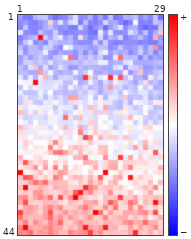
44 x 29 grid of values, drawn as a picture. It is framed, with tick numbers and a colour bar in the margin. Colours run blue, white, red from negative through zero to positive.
Values rise toward the bottom. Fine speckle covers the field. No regular stripes run through it.
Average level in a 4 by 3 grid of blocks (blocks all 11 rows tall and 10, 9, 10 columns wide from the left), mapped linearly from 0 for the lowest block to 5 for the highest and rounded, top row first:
0 0 0 | 2 2 1 | 3 3 3 | 5 5 4
